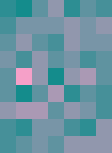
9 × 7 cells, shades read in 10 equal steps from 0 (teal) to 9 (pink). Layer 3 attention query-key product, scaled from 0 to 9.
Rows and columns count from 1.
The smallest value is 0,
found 3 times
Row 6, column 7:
2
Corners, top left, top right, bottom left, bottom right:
1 2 2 5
